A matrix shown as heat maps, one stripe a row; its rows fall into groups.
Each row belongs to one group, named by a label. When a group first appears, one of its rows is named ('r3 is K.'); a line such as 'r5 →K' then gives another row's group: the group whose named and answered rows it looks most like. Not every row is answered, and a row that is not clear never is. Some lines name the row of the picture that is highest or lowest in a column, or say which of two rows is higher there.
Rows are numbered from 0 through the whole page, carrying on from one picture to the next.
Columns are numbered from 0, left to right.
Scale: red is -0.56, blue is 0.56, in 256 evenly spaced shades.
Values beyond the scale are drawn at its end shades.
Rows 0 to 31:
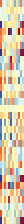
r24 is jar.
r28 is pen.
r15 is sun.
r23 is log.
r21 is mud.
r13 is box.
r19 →log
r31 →box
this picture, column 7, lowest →20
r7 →box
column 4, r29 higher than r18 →Yes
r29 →jar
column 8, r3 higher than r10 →Yes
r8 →jar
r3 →box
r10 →mud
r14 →jar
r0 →sun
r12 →sun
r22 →mud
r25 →box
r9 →jar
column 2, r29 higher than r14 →No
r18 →box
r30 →sun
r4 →pen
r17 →log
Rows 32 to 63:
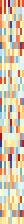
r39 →log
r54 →pen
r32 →pen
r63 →pen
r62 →box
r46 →sun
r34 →sun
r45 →jar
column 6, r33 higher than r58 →Yes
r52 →box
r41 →mud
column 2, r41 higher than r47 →No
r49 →jar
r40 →jar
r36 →log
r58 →jar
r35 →pen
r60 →log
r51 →sun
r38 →box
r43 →mud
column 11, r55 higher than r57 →No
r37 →pen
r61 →mud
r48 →log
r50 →pen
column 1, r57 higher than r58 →Yes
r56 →mud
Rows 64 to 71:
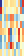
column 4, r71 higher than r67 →No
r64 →box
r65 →sun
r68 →pen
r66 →jar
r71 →sun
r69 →log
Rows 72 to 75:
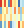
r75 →log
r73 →box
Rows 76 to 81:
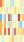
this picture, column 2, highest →78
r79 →mud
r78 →log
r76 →sun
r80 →pen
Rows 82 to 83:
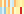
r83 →log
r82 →pen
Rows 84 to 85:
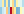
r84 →jar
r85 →jar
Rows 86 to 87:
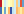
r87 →log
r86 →sun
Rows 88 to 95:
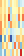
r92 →sun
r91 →mud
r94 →box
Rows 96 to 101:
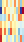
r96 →box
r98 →log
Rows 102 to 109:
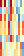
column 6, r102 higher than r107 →Yes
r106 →pen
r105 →pen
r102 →mud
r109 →sun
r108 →sun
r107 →jar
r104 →mud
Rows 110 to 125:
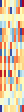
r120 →mud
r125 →box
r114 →box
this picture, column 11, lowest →110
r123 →sun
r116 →mud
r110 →box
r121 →pen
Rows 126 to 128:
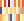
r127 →box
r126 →pen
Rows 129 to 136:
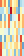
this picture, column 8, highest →130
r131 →log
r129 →mud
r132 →pen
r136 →sun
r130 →jar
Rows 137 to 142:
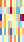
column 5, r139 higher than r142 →Yes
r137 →mud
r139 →box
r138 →jar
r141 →log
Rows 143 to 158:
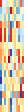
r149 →sun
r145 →jar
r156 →box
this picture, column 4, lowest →151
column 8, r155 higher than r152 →No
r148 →mud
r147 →mud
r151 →pen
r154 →box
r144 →jar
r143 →sun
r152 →box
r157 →log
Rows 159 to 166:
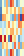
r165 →box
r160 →box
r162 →log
